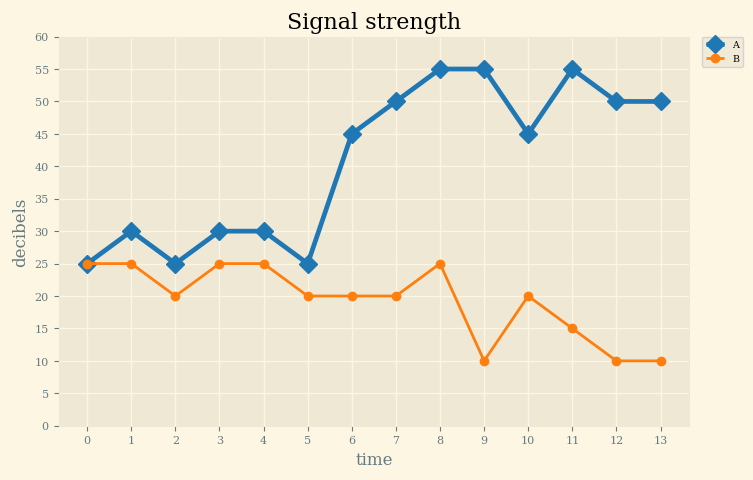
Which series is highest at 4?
A
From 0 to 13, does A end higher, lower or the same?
higher
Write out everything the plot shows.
Title: Signal strength
x-axis: time, ticks 0 1 2 3 4 5 6 7 8 9 10 11 12 13
y-axis: decibels, ticks 0 5 10 15 20 25 30 35 40 45 50 55 60
Legend: A, B
Values:
A: 25 30 25 30 30 25 45 50 55 55 45 55 50 50
B: 25 25 20 25 25 20 20 20 25 10 20 15 10 10
